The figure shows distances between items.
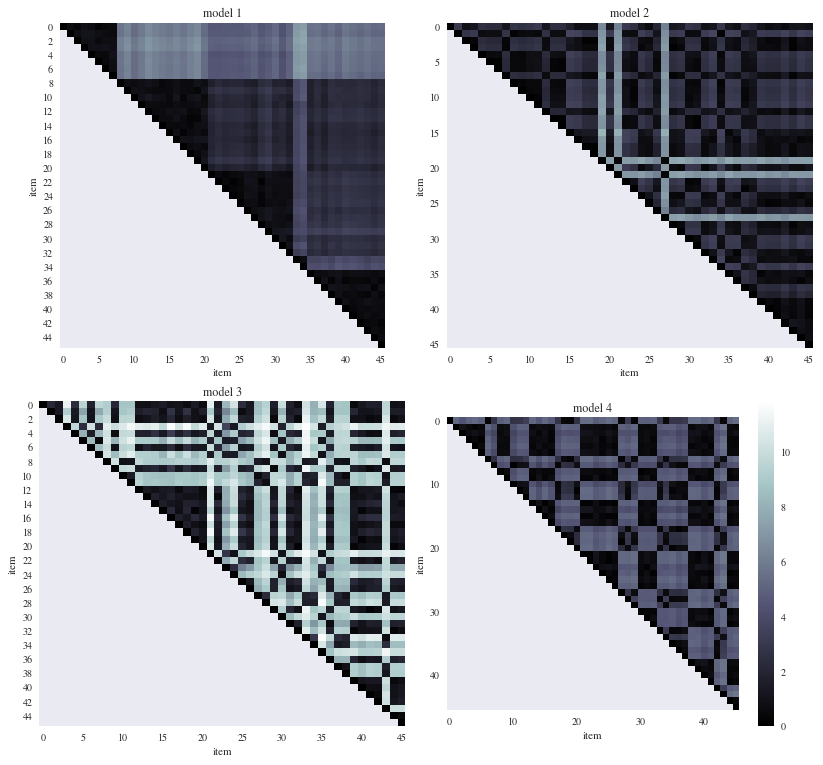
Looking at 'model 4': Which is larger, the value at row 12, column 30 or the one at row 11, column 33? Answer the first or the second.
the first
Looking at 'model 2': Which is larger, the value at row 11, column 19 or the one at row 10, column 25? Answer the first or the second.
the first
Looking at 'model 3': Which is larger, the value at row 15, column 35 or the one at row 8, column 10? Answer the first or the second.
the first
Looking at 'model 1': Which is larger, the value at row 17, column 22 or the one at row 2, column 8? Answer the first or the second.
the second
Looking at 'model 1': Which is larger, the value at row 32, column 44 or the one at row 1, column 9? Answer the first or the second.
the second
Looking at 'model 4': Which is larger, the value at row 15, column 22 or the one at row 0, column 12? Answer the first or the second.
the second
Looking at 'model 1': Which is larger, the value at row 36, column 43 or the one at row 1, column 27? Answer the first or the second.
the second
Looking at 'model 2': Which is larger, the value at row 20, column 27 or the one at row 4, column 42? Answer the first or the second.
the first
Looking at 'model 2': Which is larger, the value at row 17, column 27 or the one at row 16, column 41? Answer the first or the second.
the first
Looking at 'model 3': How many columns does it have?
46
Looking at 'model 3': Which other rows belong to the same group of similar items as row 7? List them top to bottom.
3, 5, 21, 23, 24, 30, 35
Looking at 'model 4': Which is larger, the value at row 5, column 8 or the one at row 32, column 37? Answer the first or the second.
the second
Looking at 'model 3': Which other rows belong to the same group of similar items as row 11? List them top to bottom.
8, 10, 27, 28, 33, 34, 37, 38, 43
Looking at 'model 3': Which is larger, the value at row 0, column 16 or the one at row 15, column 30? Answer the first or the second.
the second
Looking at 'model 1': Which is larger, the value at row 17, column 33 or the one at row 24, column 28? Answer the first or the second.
the first
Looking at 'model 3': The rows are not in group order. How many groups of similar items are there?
3
